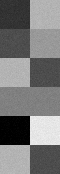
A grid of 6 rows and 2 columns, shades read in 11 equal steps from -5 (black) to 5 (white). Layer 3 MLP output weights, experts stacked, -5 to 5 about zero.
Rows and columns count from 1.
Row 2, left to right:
-2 1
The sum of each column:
-6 3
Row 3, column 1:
2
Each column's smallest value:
-5 -2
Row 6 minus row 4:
2 -2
